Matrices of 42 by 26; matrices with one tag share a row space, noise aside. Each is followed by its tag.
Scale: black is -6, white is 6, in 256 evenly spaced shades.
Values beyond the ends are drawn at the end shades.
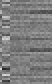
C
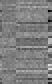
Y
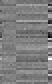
Y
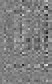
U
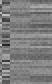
C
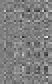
U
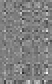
U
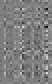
U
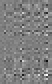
U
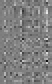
U
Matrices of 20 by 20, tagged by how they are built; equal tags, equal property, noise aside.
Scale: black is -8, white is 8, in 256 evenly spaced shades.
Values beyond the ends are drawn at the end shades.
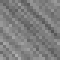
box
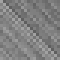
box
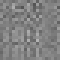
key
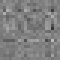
key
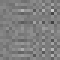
key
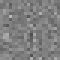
key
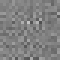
key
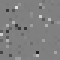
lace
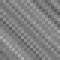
box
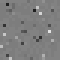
lace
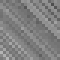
box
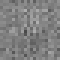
key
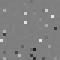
lace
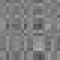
key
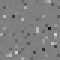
lace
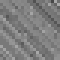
box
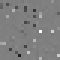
lace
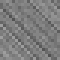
box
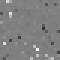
lace
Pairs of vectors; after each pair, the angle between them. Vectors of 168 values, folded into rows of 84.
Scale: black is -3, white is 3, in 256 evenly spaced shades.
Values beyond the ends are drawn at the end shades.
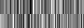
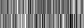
orthogonal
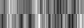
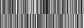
orthogonal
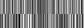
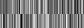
partly opposed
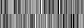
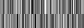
partly opposed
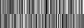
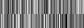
partly aligned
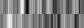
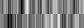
nearly opposite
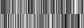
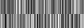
partly aligned
